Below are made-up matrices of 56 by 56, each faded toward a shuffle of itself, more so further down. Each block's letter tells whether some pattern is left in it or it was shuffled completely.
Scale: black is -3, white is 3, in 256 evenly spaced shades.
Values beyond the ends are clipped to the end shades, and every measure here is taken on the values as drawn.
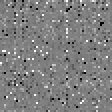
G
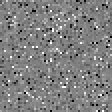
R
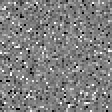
R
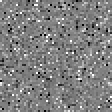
R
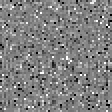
G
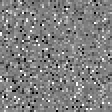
G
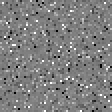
R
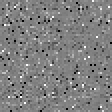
G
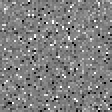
R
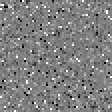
R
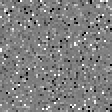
R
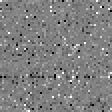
G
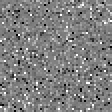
R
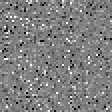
G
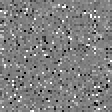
G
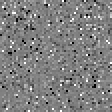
G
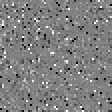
G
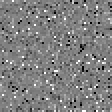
G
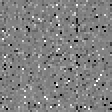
G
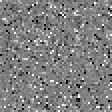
G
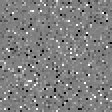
R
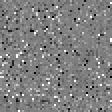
G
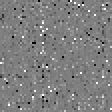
G
